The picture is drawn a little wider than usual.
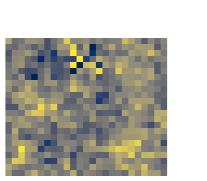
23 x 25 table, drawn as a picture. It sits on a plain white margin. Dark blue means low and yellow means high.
Roughest part: top middle. Ninth with the lowest average: top left. Mirror symmetry: none. Ninth with the highest average: bottom right. Odd patch: rougher, in the top middle.
